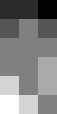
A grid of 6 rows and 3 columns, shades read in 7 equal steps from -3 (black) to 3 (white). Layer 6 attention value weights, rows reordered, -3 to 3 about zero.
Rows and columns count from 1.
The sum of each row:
-7 -2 0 1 3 5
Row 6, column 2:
2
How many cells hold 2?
2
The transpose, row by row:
-2 -1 0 0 2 3 / -2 0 0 0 0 2 / -3 -1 0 1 1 0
